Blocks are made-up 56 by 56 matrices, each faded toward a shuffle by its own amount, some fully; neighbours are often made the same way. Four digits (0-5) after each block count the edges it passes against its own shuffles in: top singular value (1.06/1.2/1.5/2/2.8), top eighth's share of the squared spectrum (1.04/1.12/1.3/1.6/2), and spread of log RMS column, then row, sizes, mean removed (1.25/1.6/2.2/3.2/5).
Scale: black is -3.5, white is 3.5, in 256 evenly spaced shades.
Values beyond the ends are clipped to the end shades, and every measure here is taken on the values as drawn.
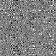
4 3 2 2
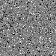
3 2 0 0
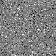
3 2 0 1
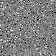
2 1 0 0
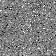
0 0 0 0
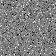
0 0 0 0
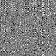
4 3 2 1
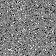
0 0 0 0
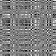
5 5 4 4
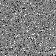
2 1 0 0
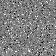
1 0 0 0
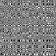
5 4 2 3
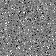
2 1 0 0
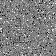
1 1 0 0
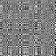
5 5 4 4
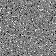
1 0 0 0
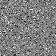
0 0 0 0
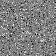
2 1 0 0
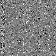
1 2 2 0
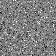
0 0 0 0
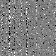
2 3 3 0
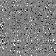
3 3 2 1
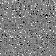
3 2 1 1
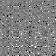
4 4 1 2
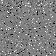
2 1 0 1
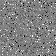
1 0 0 0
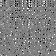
4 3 1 2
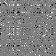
4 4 2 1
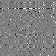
4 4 1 2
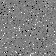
0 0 0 0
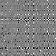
5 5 3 3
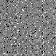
3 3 1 0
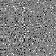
4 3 1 1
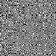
4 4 2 2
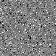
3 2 1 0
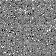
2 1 0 0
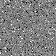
1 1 0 0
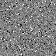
2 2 0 0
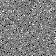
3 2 0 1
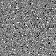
3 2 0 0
